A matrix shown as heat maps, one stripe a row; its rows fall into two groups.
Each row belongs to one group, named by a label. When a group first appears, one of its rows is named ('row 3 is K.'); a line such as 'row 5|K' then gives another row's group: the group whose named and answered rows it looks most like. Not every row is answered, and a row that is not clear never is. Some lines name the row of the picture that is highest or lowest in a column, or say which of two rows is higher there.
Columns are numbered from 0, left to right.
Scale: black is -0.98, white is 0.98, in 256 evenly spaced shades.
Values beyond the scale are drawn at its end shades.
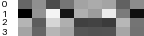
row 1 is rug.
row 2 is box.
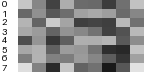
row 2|box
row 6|rug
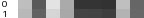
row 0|box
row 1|box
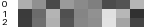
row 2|rug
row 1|rug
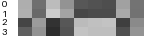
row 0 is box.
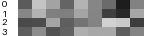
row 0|rug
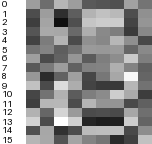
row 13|box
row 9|box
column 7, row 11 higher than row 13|No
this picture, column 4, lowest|13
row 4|rug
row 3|rug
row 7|rug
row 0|box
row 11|rug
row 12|box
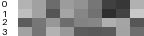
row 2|rug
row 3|box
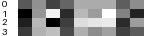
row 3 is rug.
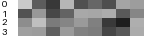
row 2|rug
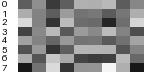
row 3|rug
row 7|rug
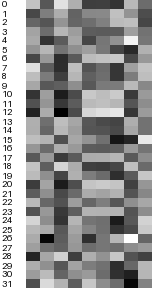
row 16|box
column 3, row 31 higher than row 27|No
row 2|rug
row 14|box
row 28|rug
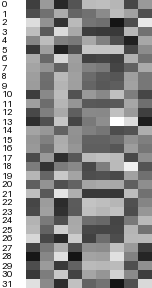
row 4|rug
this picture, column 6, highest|13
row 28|rug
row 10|rug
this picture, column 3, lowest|28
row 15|box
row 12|rug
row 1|rug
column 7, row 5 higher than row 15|No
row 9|box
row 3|box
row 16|box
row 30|rug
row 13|rug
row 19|box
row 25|box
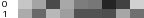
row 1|box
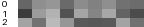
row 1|rug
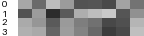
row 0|box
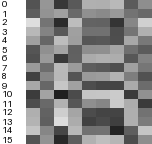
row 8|rug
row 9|box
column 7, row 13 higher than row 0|Yes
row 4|box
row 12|box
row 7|box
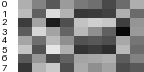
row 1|box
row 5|box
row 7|rug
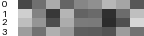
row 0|rug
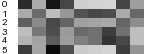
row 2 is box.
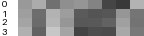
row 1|box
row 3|box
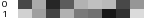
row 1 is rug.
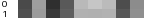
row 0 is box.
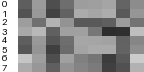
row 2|box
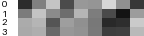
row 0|rug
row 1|rug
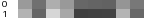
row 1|box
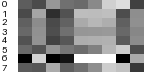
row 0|rug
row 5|rug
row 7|rug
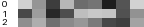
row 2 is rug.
